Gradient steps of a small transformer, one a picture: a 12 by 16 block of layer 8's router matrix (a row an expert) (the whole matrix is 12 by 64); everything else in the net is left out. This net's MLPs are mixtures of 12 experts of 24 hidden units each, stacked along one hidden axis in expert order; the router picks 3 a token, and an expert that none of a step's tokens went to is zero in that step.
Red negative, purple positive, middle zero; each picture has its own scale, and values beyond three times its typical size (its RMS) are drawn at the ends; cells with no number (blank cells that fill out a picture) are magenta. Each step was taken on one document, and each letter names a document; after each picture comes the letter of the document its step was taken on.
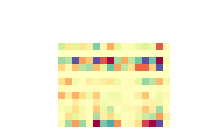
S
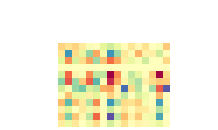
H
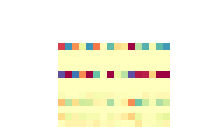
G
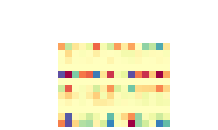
G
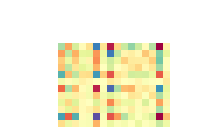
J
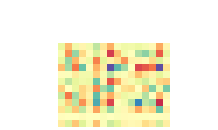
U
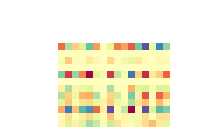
G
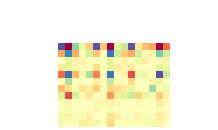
J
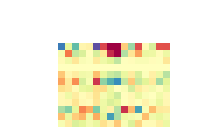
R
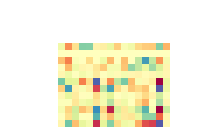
S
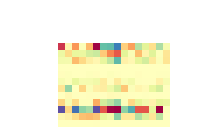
R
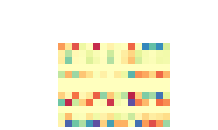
G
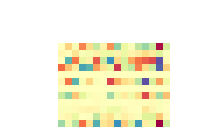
S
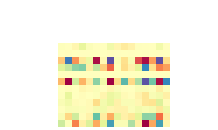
S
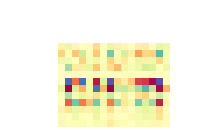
U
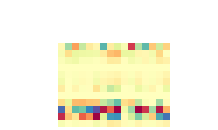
R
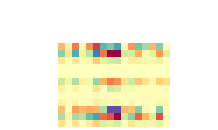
R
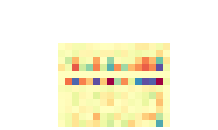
S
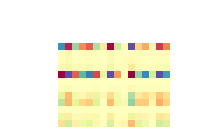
G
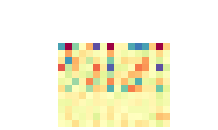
U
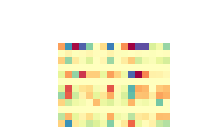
G
